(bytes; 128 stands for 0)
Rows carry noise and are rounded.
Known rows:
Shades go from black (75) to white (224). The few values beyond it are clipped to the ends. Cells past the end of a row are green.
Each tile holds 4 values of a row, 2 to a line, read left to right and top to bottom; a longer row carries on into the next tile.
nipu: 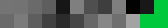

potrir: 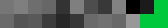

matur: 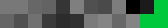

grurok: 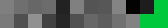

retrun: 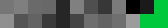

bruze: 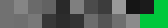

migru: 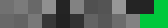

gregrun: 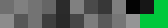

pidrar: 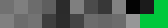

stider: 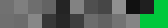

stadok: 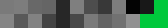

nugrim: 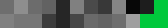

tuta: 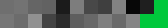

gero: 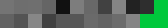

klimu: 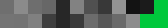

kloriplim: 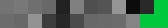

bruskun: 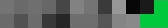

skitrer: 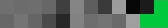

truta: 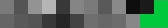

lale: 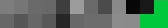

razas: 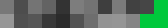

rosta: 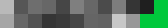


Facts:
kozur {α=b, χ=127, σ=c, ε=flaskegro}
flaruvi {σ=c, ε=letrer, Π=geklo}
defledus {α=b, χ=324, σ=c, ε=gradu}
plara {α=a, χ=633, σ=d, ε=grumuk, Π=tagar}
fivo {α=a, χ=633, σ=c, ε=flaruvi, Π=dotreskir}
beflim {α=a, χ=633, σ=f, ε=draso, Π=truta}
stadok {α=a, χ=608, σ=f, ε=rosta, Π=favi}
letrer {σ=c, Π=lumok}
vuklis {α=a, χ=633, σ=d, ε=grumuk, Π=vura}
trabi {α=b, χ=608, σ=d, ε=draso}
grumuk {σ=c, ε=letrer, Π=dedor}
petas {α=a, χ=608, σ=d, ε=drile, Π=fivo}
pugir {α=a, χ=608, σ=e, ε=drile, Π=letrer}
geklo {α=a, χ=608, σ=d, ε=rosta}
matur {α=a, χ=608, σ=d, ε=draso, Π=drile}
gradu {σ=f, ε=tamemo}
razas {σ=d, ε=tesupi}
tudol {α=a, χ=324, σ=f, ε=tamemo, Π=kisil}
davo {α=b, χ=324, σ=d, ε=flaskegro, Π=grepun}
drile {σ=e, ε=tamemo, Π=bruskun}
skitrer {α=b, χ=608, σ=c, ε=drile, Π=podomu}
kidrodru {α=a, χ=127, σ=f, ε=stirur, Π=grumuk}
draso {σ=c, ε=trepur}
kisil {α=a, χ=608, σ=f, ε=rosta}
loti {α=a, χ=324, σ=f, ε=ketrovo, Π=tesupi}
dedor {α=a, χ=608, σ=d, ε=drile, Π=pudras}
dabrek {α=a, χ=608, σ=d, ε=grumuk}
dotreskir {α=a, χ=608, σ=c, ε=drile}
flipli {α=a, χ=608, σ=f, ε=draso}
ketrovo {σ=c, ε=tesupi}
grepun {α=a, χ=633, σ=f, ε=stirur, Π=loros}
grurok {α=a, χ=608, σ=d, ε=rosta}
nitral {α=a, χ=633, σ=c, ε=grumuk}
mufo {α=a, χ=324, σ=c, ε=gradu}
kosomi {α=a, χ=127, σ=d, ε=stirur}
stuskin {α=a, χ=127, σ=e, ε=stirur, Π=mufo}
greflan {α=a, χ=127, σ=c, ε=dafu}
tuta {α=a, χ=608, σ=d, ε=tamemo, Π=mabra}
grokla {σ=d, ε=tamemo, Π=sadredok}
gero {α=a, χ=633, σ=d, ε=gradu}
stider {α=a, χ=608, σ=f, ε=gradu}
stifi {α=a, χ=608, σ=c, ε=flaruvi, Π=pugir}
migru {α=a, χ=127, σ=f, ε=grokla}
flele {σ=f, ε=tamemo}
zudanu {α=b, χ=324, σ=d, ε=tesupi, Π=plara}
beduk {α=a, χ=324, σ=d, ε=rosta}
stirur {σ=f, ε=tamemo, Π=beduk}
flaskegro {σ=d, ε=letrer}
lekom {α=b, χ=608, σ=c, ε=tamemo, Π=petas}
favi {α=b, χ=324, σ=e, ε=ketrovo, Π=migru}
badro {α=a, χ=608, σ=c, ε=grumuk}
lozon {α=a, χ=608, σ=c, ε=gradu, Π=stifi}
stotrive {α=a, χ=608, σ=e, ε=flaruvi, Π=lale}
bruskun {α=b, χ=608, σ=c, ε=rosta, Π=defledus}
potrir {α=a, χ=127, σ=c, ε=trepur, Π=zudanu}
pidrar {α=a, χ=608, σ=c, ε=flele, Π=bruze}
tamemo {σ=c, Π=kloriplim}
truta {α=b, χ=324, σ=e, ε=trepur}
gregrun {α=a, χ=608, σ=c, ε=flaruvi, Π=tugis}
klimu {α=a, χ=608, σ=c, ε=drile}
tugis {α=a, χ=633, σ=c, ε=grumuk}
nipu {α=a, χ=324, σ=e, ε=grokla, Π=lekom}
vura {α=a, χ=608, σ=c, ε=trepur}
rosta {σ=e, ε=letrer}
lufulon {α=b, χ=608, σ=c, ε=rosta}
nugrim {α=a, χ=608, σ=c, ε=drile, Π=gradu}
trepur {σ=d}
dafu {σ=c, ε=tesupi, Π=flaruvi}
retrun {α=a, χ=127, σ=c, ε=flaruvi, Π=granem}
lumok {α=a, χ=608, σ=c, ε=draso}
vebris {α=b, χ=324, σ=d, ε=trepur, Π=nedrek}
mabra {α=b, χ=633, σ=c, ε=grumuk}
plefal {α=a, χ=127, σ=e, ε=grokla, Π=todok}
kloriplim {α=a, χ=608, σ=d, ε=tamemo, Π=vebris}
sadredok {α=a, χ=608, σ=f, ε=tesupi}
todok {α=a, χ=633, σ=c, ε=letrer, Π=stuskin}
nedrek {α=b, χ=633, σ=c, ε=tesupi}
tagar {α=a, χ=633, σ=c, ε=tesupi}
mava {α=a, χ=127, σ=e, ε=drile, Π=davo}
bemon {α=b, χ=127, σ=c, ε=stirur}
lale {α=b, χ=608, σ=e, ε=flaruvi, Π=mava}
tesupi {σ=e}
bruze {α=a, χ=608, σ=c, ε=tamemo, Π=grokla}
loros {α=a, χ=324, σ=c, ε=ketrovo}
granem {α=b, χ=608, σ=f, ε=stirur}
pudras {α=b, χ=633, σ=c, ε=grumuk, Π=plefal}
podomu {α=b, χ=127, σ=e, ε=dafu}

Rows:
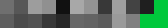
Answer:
nedrek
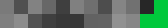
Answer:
gradu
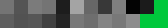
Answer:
favi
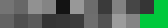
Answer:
tagar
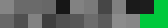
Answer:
plara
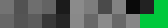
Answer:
zudanu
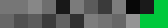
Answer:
beflim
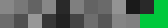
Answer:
geklo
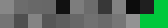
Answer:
vuklis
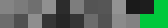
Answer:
kisil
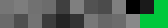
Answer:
flipli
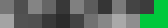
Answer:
ketrovo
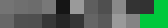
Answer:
loros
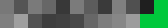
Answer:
drile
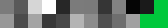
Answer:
pudras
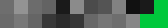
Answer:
mava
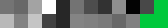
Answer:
dedor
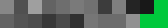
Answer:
draso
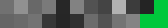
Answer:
dotreskir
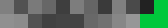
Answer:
flele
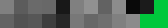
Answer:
davo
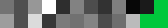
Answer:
todok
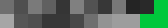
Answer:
dafu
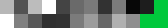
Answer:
grumuk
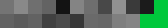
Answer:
grepun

